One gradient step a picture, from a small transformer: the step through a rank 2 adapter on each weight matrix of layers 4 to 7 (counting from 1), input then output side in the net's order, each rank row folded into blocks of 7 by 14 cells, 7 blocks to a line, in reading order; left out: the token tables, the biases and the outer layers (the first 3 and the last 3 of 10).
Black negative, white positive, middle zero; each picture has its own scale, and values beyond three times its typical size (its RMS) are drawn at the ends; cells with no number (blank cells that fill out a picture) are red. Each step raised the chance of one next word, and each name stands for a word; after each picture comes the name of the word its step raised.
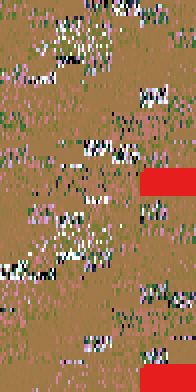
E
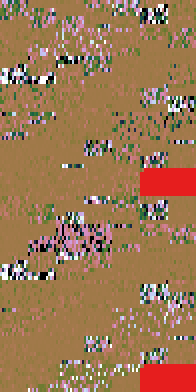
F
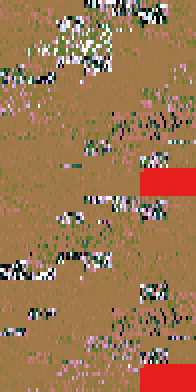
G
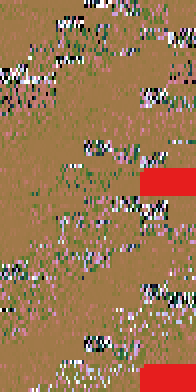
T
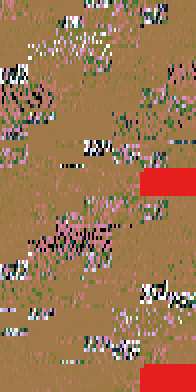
F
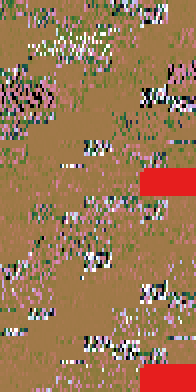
T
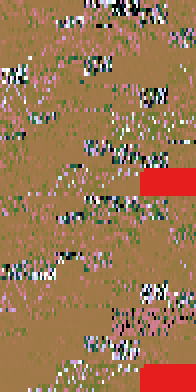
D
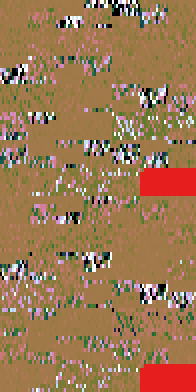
D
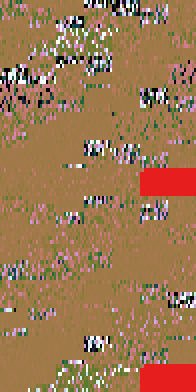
T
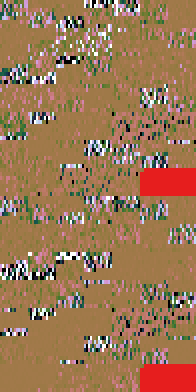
E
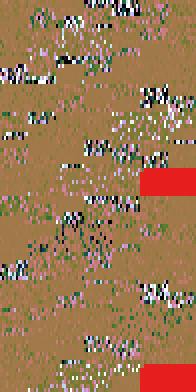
D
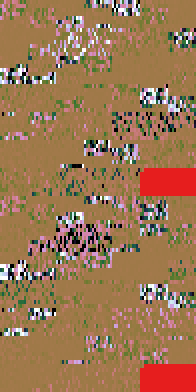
F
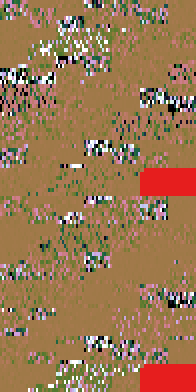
T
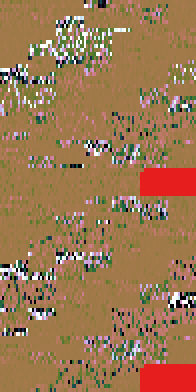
G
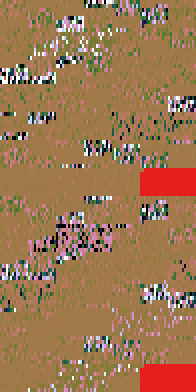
F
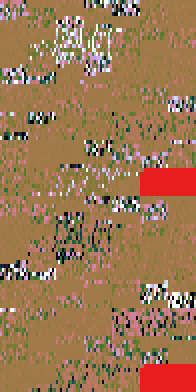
G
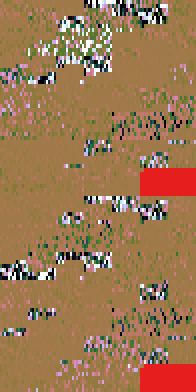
G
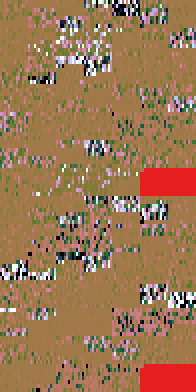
G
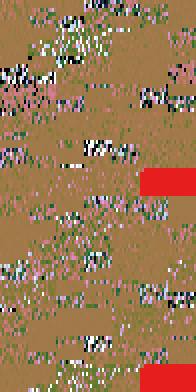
T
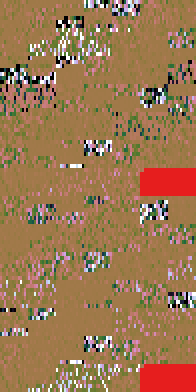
T
